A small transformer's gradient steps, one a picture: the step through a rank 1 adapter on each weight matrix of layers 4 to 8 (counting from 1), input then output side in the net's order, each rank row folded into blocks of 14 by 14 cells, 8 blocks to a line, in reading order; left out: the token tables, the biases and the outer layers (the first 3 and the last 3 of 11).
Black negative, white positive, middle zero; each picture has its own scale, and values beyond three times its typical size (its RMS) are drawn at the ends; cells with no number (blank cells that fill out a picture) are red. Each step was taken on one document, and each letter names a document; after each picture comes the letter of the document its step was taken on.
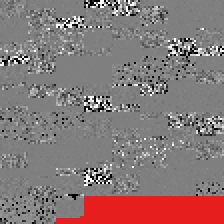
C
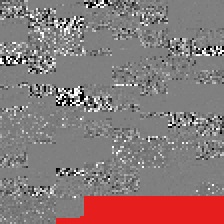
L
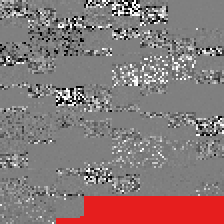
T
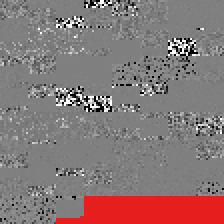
C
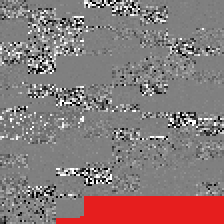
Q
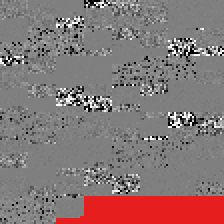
C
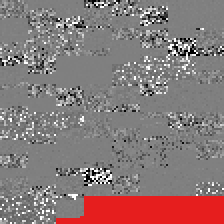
C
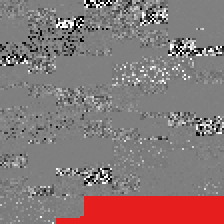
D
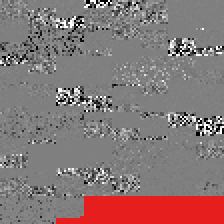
D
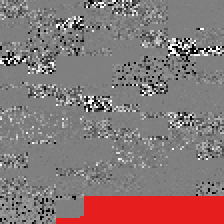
Q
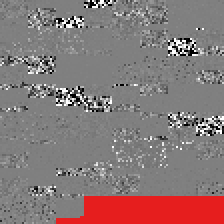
C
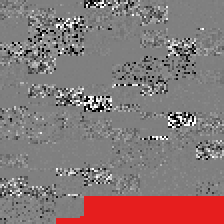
Q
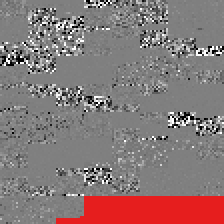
D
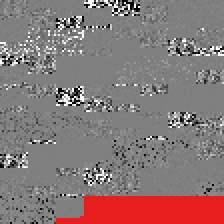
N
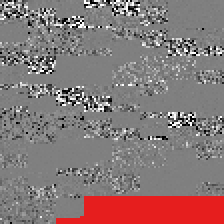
L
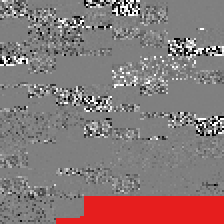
T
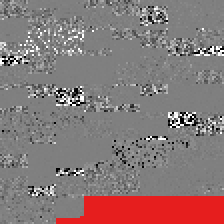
N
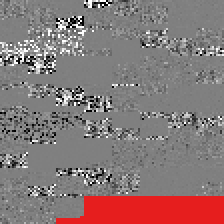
N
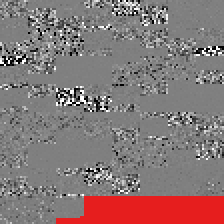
L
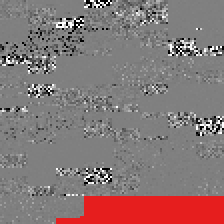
D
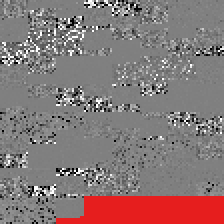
N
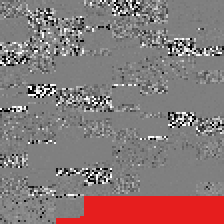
L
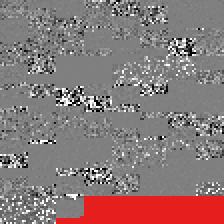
C
